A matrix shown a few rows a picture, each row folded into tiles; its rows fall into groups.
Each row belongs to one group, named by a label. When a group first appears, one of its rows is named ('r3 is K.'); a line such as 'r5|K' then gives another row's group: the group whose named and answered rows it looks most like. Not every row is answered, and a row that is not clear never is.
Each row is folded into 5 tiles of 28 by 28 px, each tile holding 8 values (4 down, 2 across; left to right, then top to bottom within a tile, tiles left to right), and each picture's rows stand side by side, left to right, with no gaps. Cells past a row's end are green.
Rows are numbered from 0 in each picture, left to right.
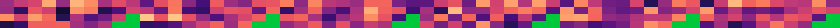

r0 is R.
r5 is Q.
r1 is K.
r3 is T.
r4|K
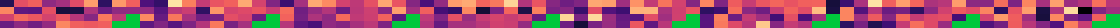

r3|Q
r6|Q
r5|T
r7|R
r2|Q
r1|Q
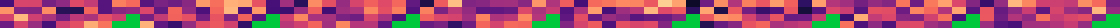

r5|R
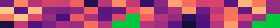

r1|Q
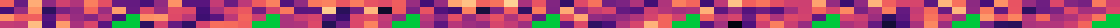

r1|K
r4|K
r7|K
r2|Q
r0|T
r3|Q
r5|Q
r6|Q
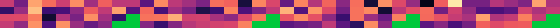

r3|K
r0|T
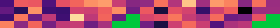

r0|T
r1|R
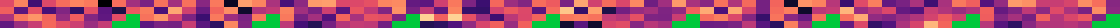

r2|Q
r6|K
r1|R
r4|R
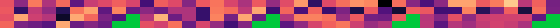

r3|Q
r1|T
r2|R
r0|T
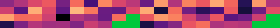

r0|R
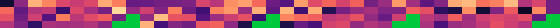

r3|Q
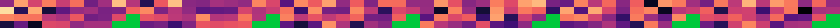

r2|R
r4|R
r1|K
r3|T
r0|R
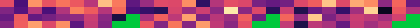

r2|Q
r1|T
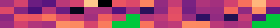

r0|K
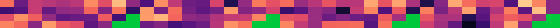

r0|T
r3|Q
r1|K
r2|T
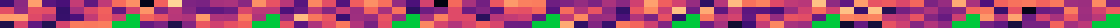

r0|K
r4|T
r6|R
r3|T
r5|Q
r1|K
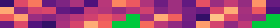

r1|T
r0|K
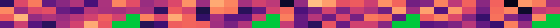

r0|K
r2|Q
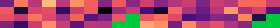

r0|R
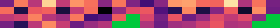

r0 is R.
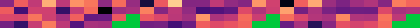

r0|R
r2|K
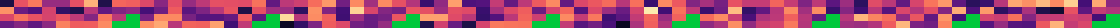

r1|T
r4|Q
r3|K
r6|T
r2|R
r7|Q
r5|T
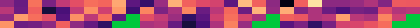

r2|K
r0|T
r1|Q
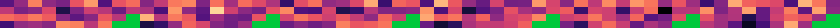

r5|Q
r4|R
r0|K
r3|K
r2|K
